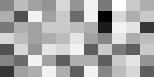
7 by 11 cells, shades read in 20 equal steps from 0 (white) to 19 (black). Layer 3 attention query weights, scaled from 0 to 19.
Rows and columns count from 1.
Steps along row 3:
down up down same up up up down up up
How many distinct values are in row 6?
9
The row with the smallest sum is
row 4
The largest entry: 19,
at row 2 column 8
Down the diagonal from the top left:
9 13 7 6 3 6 1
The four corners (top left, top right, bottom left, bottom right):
9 6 15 12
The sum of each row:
61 75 77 57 72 78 77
